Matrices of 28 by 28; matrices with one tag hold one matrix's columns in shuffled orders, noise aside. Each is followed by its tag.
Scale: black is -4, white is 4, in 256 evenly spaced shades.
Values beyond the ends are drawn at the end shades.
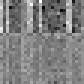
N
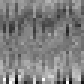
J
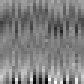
J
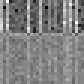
N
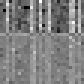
N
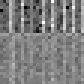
N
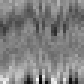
J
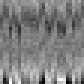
J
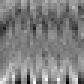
J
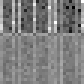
N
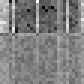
N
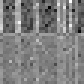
N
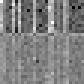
N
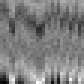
J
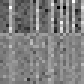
N
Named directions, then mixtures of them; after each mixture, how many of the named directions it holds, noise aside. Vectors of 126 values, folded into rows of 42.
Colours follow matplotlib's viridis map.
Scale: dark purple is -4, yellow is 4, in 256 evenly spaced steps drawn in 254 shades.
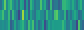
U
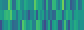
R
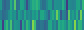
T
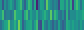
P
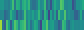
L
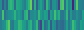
three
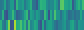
three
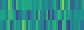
three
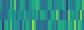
one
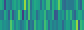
one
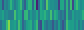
one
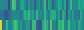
three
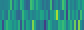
two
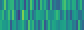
one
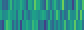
three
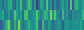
one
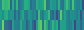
two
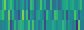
one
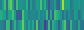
three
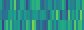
one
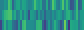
one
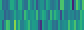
three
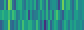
three
